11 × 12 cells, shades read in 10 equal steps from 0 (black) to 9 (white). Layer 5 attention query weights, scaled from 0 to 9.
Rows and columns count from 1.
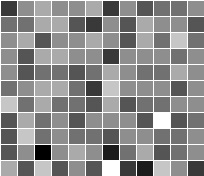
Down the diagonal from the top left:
2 4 3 6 3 2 6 5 5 3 5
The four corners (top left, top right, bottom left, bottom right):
2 5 6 2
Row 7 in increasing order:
3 3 4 4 4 4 4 5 5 6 6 7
